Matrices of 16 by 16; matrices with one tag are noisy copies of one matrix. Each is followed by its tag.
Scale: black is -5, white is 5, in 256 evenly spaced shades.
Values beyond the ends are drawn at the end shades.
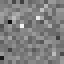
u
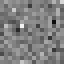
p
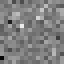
u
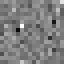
p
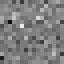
u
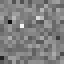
u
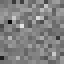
u
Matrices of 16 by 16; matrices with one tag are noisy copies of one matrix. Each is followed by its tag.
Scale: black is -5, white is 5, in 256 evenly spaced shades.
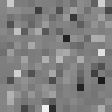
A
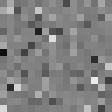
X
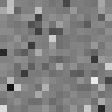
X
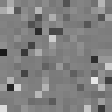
X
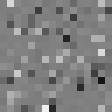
A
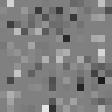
A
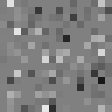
A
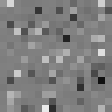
A
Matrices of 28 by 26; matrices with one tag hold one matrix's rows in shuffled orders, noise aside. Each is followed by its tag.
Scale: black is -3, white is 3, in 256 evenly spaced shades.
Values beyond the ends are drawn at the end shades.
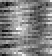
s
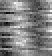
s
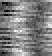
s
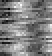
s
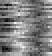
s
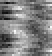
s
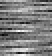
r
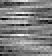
r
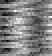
s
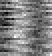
s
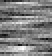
r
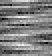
r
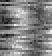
s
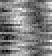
s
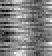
s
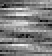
r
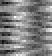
s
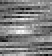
r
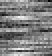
r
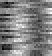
s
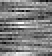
r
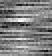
r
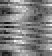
s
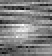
r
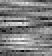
r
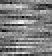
r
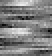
r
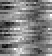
s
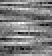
r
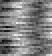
s
